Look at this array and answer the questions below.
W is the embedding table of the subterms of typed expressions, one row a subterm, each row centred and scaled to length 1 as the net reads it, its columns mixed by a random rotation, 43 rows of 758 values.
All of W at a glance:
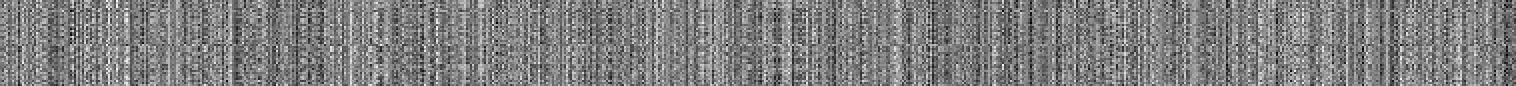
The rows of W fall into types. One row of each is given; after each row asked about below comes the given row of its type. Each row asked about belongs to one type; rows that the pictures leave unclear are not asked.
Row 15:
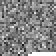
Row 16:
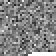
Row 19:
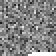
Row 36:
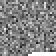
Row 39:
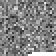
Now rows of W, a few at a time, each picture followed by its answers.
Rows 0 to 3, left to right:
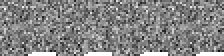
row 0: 36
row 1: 15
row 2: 19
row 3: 36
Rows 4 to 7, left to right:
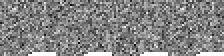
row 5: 16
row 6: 15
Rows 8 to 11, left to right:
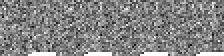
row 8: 19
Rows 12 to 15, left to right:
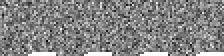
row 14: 16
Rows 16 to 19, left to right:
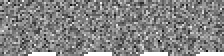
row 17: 16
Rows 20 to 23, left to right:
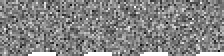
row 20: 36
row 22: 36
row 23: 39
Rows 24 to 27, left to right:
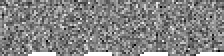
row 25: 39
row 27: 36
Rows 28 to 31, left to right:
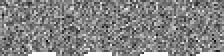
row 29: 39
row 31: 39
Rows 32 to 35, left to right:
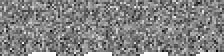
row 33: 15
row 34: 36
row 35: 19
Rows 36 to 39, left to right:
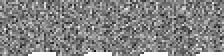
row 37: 19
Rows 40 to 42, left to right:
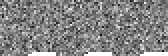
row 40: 19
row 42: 39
